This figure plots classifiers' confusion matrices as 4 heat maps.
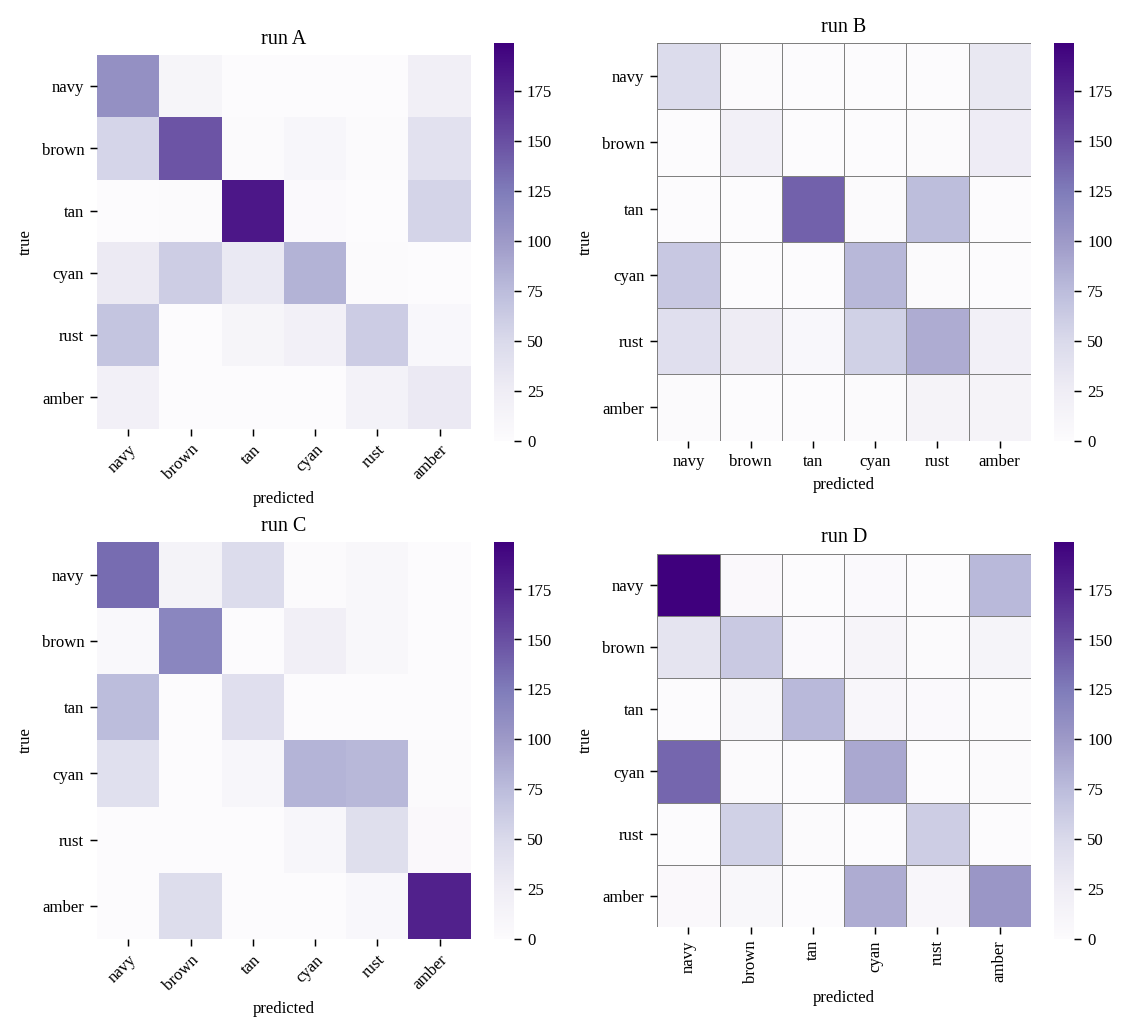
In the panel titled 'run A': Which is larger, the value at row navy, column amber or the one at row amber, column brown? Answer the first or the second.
the first
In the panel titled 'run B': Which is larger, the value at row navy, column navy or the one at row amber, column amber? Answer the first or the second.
the first
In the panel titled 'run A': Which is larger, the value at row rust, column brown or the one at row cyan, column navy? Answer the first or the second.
the second
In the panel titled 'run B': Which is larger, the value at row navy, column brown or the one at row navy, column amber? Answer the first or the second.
the second
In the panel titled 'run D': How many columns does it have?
6
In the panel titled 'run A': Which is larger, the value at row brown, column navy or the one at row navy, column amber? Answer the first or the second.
the first
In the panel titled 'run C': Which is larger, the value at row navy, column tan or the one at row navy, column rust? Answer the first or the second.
the first
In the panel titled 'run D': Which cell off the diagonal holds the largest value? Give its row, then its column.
cyan, navy
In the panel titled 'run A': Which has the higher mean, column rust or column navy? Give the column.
navy
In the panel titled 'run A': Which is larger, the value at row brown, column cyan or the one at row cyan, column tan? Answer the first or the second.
the second
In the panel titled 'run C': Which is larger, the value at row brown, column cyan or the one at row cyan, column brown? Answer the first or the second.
the first
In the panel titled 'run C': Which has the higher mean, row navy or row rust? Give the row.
navy
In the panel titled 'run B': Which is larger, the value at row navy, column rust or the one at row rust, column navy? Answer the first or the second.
the second
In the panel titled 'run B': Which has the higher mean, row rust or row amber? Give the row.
rust
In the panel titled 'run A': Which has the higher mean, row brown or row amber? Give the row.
brown
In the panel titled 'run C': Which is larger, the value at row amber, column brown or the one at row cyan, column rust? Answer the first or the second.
the second
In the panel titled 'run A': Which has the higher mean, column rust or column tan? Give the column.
tan
